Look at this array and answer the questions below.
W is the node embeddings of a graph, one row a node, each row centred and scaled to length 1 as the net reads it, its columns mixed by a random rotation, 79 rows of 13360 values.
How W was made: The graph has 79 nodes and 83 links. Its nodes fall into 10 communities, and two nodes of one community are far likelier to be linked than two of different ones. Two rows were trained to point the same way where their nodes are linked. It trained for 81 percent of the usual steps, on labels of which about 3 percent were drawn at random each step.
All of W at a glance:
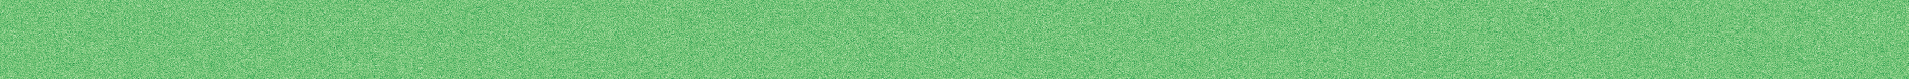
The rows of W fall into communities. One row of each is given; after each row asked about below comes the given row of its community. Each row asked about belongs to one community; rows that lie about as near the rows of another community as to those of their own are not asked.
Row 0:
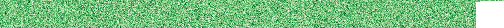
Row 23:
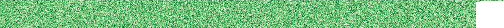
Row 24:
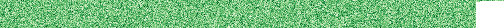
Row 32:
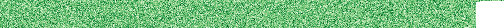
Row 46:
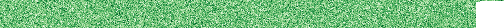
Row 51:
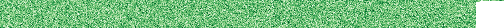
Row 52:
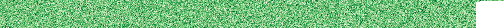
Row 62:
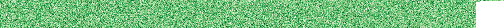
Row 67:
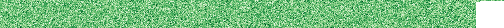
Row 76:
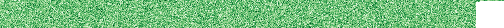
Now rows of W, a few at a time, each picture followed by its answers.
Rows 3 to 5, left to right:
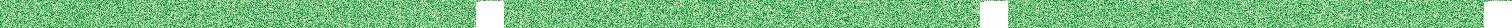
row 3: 62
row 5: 32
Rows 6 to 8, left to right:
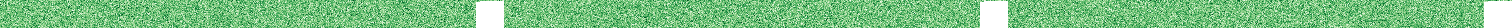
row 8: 24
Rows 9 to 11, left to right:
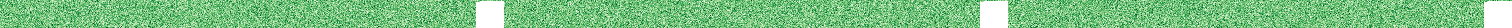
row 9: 32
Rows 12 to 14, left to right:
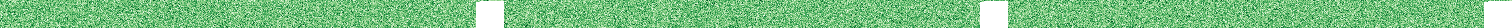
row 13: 23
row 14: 62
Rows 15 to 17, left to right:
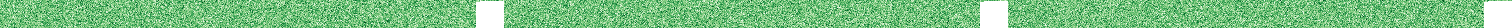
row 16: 67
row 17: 52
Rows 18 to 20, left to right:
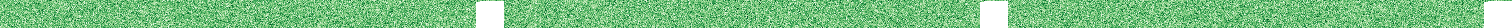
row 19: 23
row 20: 51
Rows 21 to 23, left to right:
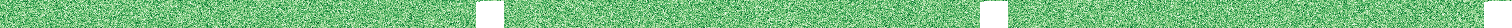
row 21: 62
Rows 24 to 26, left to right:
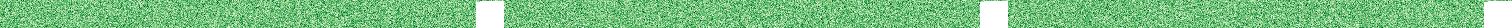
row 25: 24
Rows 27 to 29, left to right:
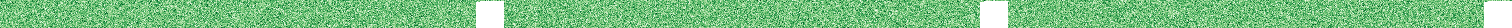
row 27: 62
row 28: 23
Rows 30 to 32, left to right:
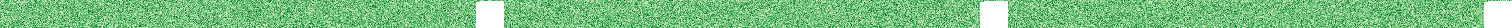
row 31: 32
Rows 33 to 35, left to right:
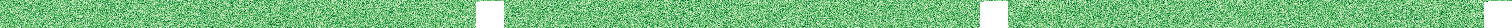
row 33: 51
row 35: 46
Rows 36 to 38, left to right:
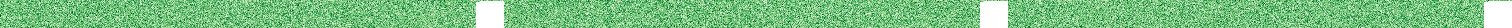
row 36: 62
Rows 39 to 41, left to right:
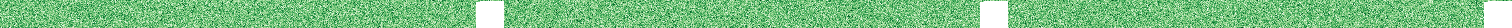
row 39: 32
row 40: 23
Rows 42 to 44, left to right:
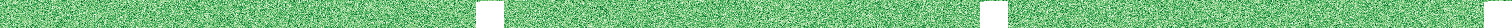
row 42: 51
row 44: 24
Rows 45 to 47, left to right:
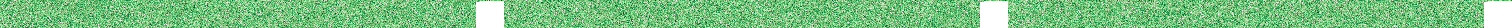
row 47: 67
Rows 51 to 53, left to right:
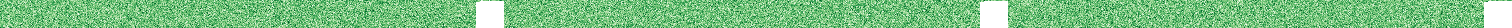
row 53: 46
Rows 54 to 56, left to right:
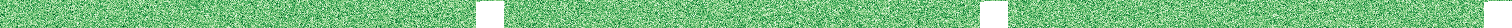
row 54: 51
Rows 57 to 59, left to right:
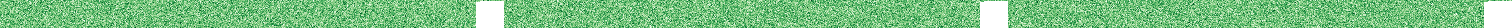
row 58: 67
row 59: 0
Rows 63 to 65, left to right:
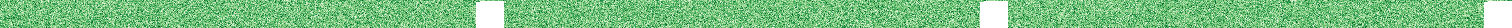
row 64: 32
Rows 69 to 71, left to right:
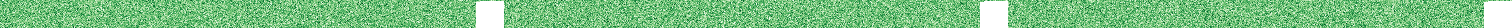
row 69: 24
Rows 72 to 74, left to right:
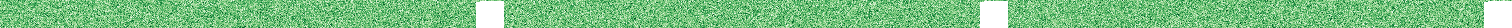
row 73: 51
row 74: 0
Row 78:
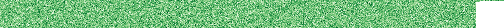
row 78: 76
